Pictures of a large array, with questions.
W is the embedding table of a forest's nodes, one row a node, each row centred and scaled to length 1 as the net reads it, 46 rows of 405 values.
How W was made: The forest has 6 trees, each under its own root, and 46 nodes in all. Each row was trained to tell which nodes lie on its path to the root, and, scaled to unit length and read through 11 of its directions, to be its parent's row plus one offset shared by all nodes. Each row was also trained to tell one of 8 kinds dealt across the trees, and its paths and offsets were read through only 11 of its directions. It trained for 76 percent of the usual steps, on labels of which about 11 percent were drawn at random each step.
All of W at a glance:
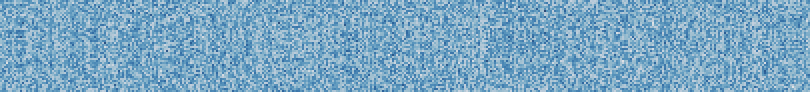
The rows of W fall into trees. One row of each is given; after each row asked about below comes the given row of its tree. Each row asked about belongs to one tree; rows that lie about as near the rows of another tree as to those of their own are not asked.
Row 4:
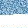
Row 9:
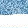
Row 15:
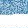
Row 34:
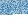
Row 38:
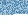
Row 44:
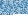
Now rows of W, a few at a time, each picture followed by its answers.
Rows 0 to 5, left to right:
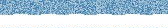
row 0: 38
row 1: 38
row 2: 34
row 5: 34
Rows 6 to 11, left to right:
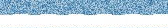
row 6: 4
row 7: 44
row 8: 34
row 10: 34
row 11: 15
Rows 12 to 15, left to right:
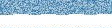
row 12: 15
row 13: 44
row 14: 4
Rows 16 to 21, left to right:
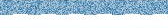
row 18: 15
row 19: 4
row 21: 34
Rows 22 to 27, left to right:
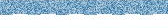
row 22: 34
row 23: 4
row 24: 34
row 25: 15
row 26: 34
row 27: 15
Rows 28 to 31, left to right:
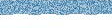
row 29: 44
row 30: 4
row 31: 4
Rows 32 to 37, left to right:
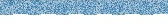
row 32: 15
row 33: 15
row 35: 15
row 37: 38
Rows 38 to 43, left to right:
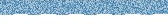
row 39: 9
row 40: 44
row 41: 9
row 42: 4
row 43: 4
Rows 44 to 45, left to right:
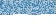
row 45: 44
